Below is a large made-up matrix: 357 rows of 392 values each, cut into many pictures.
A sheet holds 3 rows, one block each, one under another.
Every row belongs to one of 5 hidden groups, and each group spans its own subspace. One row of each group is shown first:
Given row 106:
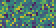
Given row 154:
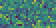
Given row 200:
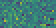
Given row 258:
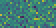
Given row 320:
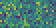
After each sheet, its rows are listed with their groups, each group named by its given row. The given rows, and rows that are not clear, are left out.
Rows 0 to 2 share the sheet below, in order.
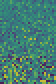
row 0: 200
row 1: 320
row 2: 200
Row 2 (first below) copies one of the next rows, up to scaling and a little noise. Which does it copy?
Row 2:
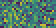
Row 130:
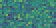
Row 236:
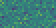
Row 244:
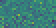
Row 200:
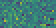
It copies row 200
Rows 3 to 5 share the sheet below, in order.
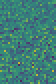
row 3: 258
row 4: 200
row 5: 258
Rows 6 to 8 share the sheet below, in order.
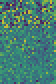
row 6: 320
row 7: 200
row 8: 106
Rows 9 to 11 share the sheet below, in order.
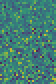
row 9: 320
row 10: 154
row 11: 200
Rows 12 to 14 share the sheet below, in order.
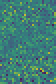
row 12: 200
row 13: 200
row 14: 258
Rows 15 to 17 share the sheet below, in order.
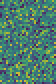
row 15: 154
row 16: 258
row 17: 154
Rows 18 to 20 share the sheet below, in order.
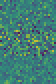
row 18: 154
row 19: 258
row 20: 154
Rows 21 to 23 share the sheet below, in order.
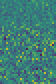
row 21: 106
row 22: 258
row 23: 258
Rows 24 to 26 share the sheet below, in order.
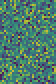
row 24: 154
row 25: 258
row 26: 200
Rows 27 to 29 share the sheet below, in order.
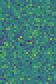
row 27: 258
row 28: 106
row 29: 200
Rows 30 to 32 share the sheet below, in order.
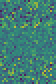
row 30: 106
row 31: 106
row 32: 200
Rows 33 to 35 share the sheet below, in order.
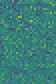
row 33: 320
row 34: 200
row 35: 200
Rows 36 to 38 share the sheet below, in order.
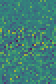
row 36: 200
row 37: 320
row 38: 320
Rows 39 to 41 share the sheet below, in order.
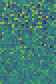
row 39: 258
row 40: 200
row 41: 320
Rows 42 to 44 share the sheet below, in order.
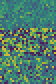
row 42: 106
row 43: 320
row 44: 320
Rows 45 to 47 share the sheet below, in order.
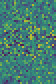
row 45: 154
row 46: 258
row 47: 154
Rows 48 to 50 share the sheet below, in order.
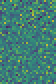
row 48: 154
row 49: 200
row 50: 200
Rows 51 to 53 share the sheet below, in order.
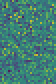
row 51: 320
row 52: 258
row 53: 320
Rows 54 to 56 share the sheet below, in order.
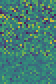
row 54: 154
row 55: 320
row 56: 320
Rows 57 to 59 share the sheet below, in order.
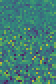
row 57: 320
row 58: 106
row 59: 154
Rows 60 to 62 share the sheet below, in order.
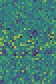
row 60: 200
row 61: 106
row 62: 258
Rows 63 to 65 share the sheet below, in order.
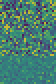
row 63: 320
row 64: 200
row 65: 200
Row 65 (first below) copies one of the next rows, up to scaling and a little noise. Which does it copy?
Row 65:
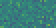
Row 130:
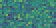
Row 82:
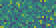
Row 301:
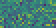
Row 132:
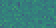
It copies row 82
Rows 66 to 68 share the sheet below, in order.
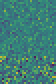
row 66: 258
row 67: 320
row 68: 200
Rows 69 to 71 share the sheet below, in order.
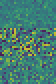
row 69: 154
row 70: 154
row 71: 320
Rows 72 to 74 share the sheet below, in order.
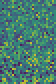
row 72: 258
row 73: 106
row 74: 106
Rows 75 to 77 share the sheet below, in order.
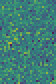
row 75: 320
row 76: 320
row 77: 106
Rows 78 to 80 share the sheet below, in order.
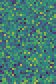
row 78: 200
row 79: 320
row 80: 106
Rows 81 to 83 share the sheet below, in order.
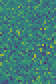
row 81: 258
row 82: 200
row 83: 154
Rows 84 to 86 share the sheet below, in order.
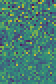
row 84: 258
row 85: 106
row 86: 320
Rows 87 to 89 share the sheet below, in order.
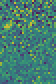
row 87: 154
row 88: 258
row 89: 154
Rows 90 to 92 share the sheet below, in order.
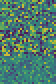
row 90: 258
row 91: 320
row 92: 200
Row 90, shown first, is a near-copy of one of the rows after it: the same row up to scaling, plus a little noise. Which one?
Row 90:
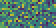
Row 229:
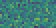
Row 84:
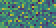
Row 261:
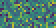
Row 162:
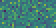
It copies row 84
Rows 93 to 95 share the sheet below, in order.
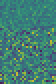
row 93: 154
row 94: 258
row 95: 200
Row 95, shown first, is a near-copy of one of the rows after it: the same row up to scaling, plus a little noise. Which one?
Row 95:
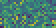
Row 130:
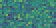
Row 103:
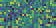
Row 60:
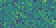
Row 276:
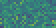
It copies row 276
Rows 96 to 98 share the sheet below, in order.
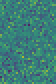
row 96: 320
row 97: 154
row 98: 320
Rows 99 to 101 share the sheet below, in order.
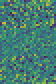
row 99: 106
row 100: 154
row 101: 200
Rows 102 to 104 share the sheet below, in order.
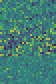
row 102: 258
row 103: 200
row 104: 200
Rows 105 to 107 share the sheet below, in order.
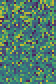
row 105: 106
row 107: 258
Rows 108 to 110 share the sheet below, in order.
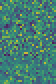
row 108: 154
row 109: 320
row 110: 154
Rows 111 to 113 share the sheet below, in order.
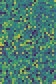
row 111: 154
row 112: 106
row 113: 258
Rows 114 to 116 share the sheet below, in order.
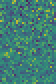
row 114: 200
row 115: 154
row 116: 106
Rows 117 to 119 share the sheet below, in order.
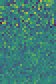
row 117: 106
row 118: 320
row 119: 106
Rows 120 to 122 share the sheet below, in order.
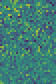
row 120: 320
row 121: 106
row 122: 154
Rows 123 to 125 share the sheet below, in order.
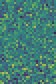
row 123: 106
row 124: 200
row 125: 200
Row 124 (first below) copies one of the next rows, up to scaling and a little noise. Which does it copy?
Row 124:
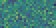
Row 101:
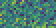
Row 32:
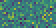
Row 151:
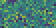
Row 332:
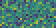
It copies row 151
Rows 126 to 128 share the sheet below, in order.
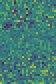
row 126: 154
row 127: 200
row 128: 320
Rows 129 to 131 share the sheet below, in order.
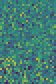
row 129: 258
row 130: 200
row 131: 320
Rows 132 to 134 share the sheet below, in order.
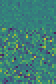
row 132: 200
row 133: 200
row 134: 154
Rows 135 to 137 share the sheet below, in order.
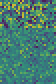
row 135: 320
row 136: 258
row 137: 106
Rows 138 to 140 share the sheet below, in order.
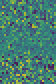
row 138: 200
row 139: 320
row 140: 200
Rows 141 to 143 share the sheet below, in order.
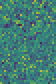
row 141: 154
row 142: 320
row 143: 320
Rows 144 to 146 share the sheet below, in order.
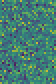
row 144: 200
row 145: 200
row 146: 320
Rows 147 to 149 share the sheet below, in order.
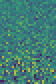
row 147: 258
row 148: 258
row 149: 258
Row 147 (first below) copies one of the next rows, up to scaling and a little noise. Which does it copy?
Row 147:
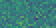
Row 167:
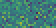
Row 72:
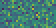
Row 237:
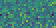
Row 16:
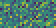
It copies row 167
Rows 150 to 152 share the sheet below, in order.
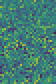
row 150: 154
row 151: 200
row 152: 106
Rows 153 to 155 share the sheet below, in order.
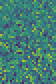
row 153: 154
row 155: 106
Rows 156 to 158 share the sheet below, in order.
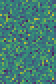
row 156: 258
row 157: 200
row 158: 106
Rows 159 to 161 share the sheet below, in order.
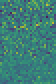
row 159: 106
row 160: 200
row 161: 154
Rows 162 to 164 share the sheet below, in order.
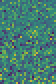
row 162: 258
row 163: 106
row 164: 200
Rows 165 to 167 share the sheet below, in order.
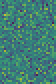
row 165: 106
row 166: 200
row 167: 258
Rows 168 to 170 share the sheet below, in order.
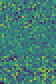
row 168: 320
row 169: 320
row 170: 200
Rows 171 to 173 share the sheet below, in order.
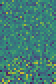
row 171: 320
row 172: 258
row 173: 258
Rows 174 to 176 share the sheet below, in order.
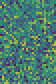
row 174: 200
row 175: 200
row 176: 320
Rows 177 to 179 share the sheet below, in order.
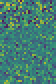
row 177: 320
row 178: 200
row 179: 154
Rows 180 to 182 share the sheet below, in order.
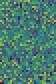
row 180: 258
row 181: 106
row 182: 200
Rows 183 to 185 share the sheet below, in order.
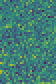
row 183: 154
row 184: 320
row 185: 154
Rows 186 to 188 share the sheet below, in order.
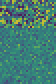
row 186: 200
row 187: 258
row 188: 154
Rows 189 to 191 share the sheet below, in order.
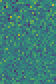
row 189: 320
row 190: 258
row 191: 200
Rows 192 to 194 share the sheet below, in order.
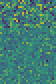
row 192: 320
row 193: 200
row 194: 106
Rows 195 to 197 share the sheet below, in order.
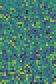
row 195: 154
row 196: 106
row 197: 258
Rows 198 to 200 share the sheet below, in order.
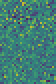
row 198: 258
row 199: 200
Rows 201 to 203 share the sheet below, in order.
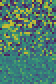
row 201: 154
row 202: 320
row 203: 258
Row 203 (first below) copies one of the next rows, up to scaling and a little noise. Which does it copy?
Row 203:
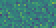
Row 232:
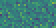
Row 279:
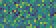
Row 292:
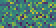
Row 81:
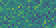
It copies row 232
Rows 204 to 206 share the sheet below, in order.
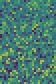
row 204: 106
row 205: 154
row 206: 320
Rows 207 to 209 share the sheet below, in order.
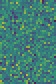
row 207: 200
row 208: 154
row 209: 154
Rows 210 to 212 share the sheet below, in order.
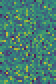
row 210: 154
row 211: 154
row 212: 154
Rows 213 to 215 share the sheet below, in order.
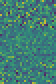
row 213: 258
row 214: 154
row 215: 200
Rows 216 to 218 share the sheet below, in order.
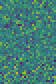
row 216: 154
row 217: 154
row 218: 200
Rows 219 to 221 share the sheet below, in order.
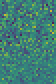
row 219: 106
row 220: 320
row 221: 258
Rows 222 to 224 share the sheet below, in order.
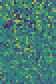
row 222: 154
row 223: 154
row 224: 106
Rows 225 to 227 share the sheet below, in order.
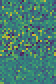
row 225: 320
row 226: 258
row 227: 200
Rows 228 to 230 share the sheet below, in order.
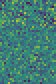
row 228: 200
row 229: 258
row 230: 320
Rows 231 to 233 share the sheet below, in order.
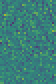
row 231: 106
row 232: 258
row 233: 200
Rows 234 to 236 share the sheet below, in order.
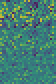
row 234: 106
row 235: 106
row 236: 200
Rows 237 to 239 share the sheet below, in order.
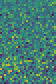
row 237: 258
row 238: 200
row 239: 320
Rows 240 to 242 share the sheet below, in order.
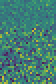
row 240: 106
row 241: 154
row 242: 320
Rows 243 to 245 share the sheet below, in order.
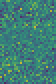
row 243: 106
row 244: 200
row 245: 320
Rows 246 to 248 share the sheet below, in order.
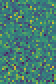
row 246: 320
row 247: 154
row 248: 200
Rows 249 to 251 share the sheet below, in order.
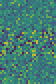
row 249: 200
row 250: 106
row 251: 154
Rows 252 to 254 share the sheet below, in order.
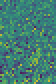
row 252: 154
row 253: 154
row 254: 106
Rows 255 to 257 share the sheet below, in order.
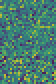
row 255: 154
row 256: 106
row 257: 258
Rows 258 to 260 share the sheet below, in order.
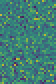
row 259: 154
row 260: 200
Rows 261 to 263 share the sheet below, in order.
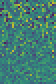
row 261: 258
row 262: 106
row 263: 258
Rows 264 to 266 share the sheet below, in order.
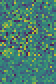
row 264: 154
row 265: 154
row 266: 106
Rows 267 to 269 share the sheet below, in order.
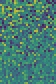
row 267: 320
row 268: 154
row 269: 320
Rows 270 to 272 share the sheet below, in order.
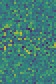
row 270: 154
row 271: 258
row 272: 106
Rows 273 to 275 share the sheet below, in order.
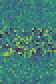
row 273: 320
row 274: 154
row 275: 106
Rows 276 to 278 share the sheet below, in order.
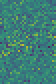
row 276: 200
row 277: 258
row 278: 320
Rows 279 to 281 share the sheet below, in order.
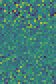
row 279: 258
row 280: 320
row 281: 200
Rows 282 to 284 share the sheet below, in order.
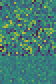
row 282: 154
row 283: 106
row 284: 258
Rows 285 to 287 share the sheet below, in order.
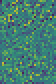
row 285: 320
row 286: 154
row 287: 320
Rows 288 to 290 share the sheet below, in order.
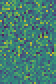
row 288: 320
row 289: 106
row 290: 154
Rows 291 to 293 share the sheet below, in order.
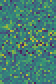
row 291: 154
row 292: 258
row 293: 154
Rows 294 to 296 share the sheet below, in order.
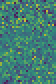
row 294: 200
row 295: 154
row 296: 154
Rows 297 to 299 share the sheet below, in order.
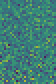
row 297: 258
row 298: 258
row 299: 200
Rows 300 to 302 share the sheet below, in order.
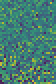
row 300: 258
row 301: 200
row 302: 154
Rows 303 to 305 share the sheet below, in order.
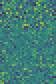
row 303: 320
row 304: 106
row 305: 200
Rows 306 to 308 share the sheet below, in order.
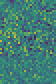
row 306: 200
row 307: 320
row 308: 258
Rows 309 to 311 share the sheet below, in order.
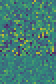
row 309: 154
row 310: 106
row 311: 106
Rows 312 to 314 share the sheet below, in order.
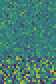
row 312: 258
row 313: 154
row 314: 258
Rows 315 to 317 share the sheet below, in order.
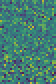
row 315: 200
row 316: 200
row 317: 258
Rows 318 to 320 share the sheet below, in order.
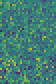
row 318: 320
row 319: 320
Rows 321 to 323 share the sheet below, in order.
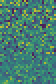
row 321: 200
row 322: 200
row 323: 154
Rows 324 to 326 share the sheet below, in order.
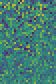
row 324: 320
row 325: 154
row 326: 106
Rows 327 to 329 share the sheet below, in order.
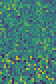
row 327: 320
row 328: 200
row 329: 258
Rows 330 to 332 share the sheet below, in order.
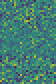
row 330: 154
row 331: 154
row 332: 200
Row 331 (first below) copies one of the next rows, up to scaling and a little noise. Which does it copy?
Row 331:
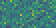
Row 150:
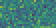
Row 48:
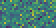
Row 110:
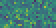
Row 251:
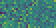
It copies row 48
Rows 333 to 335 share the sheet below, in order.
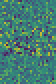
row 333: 200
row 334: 154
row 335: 106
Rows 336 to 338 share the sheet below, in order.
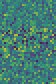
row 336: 106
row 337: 320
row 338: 200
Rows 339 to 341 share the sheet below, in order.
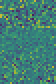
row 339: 154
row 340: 200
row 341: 200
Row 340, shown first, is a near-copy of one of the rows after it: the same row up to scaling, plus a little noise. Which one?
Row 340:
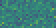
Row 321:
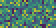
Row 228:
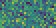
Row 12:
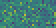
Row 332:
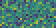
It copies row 332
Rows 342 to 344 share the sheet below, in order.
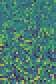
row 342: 154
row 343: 106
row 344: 200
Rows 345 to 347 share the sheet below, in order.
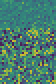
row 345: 200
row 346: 106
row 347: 106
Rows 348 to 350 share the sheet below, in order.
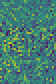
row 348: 106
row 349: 320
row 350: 320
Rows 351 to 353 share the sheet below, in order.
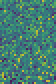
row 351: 258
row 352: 106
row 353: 200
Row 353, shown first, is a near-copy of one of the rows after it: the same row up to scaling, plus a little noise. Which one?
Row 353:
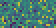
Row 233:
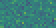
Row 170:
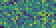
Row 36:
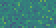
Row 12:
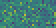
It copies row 36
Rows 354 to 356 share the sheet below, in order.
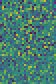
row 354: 320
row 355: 154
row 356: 320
